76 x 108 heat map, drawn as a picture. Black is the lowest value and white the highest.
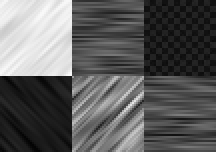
It is made of 2 by 3 panels. Panel 1,1: very high, slanting up to the right, faint in contrast. Panel 1,2: low, streaked across. Panel 1,3: very low, checkered, faint in contrast. Panel 2,1: very low, slanting down to the right, faint in contrast. Panel 2,2: middling, slanting up to the right, strong in contrast. Panel 2,3: low, streaked across.
